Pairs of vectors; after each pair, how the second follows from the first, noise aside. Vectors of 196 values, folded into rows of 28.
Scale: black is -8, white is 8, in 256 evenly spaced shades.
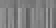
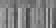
scaled up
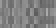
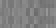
shrunk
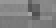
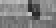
scaled up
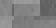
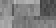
scaled up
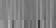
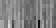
scaled up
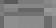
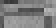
scaled up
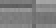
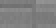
shrunk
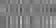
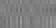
shrunk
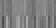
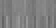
shrunk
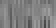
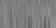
shrunk
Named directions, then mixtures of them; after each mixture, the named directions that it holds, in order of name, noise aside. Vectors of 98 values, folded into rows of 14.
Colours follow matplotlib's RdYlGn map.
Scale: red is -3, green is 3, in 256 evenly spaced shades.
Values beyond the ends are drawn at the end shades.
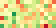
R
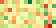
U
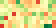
R, U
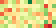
U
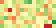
U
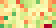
R, U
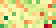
R, U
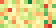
U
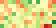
R, U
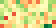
R, U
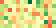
U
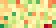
R, U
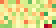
R, U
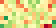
R, U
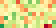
R, U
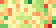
U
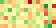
U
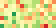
R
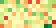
R, U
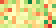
U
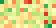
U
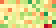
R, U
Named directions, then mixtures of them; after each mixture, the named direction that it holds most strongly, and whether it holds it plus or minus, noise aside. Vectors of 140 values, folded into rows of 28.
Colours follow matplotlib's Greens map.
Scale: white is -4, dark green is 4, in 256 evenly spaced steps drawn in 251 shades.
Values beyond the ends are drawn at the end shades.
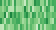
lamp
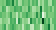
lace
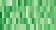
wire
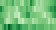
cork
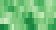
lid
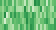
lamp, plus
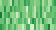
wire, plus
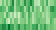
lamp, minus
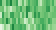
wire, minus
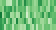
wire, plus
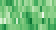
lid, plus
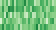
lamp, minus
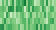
lamp, minus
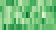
cork, plus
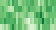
lid, minus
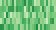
lamp, minus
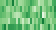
lace, plus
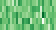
lace, minus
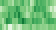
cork, minus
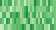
wire, minus
